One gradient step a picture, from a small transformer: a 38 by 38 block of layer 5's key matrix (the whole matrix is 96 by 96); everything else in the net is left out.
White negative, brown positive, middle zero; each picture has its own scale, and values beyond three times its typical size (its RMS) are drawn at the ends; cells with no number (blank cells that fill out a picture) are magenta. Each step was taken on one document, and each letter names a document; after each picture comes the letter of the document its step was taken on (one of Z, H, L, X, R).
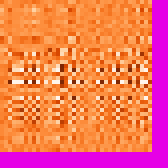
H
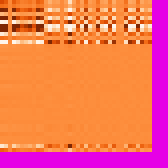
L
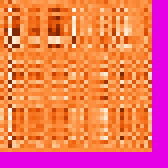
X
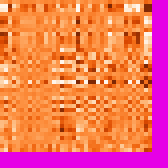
H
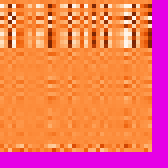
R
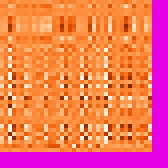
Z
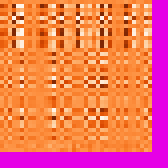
R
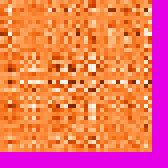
H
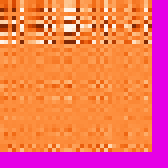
L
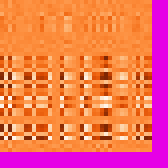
Z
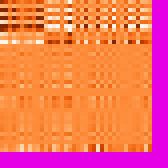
L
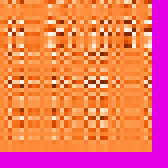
R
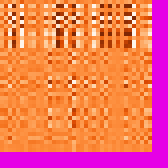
R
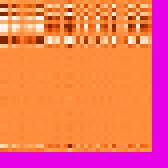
L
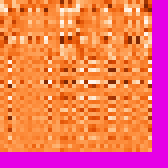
H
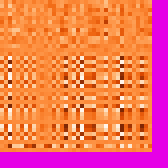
X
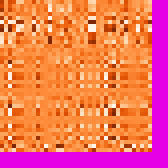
Z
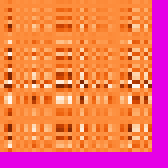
L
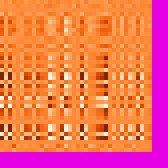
Z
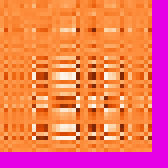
Z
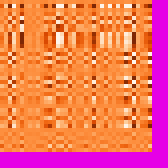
R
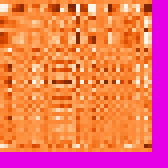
H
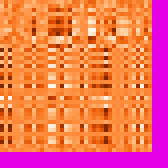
X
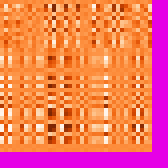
X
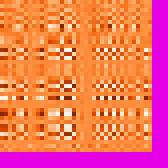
Z
